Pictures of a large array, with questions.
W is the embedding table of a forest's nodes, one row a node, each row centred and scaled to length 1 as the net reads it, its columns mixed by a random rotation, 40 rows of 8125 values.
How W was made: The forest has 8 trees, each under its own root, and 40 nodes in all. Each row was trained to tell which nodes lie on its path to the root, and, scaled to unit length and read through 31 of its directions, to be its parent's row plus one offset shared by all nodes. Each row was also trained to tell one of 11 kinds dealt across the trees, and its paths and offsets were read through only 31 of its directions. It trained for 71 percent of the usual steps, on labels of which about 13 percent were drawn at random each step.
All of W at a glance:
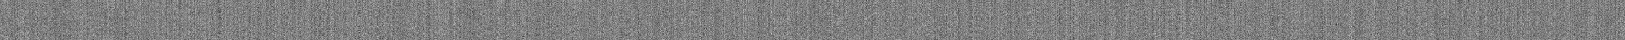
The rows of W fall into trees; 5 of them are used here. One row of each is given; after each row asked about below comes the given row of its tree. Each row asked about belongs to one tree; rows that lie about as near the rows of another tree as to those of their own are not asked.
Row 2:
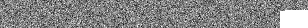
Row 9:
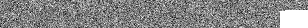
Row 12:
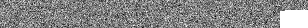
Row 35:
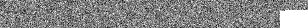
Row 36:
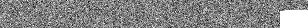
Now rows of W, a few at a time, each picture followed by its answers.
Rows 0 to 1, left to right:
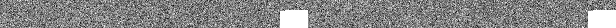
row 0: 2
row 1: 9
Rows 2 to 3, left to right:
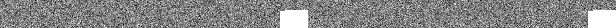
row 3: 35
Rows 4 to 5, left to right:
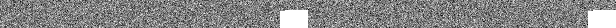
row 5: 35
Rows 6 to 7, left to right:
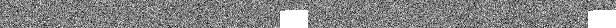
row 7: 2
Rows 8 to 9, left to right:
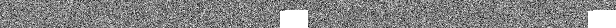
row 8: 12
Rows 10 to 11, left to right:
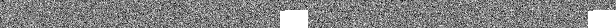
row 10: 9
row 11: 12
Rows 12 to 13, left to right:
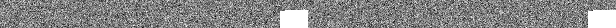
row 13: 35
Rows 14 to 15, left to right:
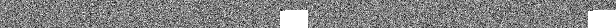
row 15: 12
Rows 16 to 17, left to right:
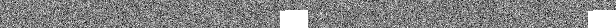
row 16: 9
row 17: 9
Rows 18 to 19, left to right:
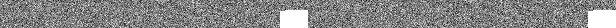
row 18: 9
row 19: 9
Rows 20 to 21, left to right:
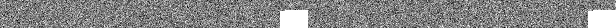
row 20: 2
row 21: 35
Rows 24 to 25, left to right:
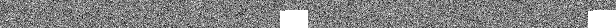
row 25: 2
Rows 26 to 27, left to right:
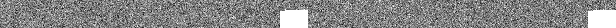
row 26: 36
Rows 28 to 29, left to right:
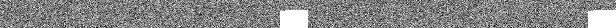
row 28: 35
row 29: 35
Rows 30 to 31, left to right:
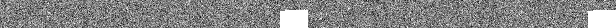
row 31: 9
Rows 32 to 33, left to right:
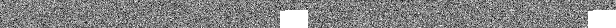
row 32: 9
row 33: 12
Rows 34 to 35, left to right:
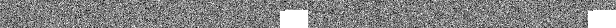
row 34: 35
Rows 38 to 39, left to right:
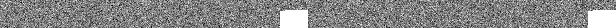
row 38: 36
